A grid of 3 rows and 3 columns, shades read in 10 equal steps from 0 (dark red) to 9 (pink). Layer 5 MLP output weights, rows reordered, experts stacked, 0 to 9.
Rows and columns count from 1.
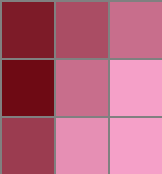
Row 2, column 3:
9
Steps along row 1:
up up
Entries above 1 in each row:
2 2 3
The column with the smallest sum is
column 1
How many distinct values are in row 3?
3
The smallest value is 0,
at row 2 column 1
